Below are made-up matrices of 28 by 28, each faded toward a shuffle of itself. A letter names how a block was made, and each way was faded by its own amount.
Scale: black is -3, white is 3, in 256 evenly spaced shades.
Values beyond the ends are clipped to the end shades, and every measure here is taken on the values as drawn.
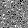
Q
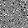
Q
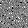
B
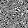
B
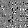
Q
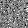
B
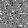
Q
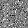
B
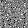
B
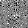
Q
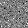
B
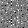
Q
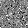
B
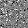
Q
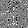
Q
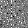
Q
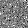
B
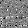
Q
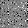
Q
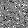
B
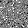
B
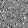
B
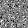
Q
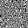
B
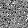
B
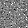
B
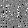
Q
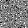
B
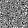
B
